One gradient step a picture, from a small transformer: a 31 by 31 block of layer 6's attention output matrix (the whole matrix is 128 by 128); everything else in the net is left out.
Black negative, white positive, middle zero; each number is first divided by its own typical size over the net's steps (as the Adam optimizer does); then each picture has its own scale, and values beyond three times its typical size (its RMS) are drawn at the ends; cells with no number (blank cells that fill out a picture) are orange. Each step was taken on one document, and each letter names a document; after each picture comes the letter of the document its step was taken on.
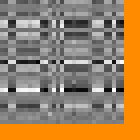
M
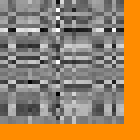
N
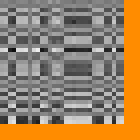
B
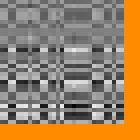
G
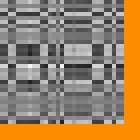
G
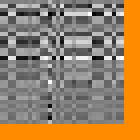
M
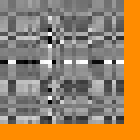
M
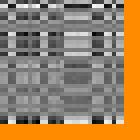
G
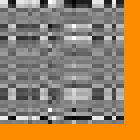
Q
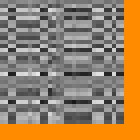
Q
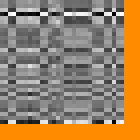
M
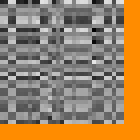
B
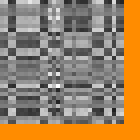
N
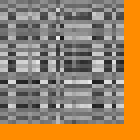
Q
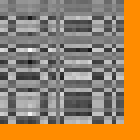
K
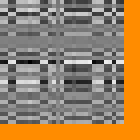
M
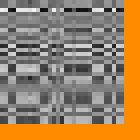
G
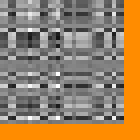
N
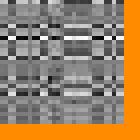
Q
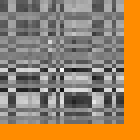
K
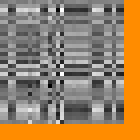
G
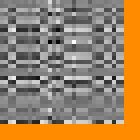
B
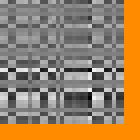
K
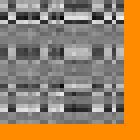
G
